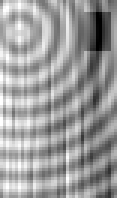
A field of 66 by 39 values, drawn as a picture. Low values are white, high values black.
In the top right lies a patch that is higher than the rest. The ninth with the highest average is the top right. The field climbs toward the right. Concentric rings centre on the top left.
